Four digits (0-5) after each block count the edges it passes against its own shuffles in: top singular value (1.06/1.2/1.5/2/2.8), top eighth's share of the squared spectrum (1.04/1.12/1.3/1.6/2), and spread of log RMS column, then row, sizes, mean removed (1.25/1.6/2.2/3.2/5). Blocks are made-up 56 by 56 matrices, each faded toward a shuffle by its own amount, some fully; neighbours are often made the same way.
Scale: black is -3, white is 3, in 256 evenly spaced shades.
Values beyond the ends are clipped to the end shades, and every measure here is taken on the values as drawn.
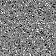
0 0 0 0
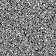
0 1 0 0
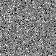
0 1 0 0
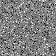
0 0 0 0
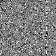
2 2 2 0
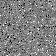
0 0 0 0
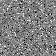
0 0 0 0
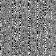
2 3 4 0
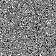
0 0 1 0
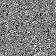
0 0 0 1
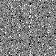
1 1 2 0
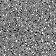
0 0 0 0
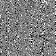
1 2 3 0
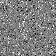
0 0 1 0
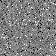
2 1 0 0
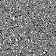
0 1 0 0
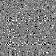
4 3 1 1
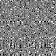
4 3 1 2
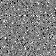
2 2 0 1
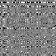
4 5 2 3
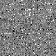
3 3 1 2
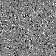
2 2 0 0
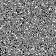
2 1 0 0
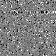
3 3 1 1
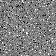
1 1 0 0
